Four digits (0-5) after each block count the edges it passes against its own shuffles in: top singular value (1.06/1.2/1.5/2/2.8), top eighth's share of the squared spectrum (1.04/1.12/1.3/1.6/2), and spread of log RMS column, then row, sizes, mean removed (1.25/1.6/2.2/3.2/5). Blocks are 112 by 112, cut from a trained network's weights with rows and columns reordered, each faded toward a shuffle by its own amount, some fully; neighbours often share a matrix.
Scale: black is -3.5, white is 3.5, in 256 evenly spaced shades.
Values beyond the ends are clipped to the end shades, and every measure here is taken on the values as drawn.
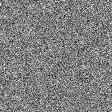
1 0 0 0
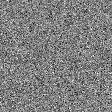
0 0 0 0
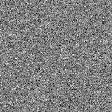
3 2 1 1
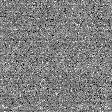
2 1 1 0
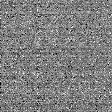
3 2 2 0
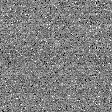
2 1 1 0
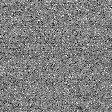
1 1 1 0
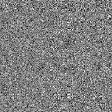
3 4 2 2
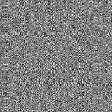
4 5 3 3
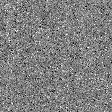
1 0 0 0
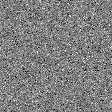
0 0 0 0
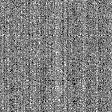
4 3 1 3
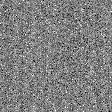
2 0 0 0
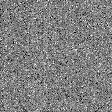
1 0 0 0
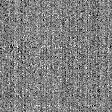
4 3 1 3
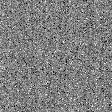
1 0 0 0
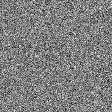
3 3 1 0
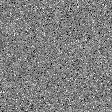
0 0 0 0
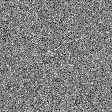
0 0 0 0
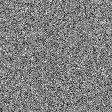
0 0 0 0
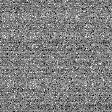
3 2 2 1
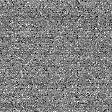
3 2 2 0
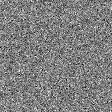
2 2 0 0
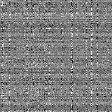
4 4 4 1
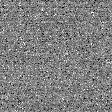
2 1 1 0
